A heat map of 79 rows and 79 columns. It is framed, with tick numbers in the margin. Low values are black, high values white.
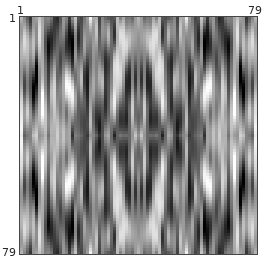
It mirrors both left to right and top to bottom. Overall the values sit about 50% of the way up the scale. Streaks run downward.
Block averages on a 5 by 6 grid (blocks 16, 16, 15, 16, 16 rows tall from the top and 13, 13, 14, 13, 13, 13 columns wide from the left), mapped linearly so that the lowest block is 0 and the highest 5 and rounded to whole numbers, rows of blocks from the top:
2 1 3 3 1 2 / 2 3 2 2 3 2 / 5 1 0 0 1 5 / 2 3 2 2 3 2 / 2 1 3 3 1 2
